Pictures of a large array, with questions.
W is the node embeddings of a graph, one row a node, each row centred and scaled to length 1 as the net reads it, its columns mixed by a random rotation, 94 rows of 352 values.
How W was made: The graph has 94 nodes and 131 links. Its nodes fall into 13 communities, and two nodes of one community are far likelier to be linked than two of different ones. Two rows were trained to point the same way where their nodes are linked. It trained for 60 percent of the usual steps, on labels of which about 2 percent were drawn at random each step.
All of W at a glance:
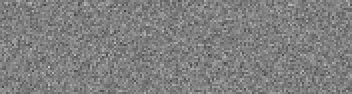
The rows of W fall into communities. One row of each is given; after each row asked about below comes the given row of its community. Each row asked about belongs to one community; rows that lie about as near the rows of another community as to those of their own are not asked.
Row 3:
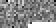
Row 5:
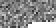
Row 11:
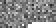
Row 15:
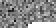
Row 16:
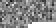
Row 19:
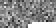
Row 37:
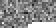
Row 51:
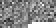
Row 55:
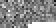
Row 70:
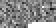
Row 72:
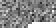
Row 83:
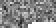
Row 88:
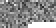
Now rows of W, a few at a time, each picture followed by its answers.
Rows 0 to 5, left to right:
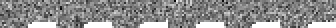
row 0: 15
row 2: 5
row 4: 5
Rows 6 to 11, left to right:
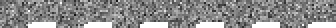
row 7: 19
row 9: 51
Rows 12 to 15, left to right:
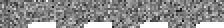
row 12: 37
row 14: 72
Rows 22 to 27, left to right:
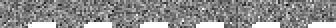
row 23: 72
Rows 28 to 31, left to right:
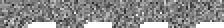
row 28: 70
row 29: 51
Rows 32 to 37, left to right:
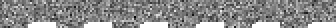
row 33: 55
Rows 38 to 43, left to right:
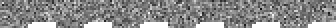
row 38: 72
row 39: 3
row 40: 88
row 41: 16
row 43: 51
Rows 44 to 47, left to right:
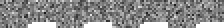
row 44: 11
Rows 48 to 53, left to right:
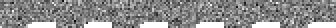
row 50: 3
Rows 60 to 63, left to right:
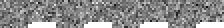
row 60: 88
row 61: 83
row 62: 72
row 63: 15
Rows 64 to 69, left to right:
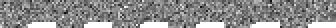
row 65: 19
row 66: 3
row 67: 19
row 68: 11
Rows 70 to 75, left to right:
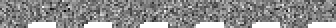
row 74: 70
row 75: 55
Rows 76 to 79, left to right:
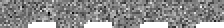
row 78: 37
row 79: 19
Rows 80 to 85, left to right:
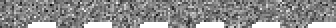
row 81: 37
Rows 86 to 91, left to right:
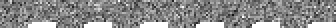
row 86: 83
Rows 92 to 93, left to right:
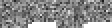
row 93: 11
